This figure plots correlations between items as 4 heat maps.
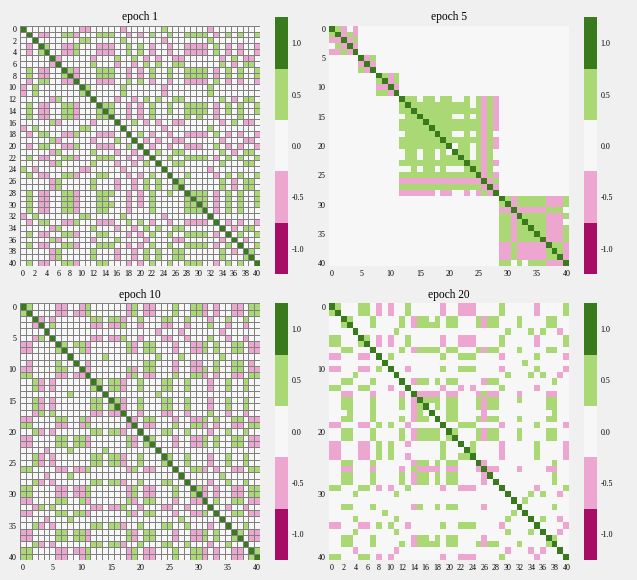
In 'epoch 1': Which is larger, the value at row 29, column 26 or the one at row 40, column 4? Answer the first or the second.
the first
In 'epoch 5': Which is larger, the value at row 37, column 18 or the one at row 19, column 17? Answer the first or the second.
the second
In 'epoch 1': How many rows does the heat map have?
41
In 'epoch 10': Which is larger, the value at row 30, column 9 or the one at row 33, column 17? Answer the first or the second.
the second
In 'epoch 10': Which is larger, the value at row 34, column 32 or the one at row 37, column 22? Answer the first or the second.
the second
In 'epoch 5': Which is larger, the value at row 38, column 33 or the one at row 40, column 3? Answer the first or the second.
the second
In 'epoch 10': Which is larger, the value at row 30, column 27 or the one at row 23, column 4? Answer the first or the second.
the first
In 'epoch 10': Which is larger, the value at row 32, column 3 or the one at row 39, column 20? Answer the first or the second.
the first
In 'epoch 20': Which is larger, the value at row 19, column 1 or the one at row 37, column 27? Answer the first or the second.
the second
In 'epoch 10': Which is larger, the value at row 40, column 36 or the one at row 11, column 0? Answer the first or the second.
the second
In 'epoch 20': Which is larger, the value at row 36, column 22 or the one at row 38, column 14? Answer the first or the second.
the first
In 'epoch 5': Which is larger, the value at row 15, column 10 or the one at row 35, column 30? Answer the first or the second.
the second
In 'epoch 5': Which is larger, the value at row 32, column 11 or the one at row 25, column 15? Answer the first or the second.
the second
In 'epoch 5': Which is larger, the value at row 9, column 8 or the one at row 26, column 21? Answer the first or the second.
the first
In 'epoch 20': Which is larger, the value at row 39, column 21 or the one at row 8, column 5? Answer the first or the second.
the first
